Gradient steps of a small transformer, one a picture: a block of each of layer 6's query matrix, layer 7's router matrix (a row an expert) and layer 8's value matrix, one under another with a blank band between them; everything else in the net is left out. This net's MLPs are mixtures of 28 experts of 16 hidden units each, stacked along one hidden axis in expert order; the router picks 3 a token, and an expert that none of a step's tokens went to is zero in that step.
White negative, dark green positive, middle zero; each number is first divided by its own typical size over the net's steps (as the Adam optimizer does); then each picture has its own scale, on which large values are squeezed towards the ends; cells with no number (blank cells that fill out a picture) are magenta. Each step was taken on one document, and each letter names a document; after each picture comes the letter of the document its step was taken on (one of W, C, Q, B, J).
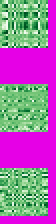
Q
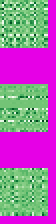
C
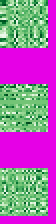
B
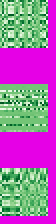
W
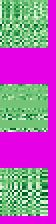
Q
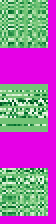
W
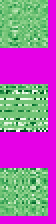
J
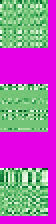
Q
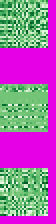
Q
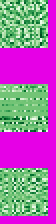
J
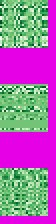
Q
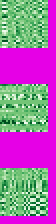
B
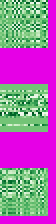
W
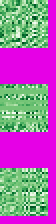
B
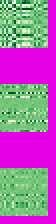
C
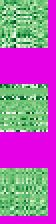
B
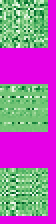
C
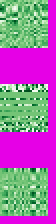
J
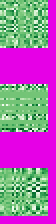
J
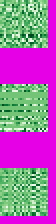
J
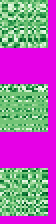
Q
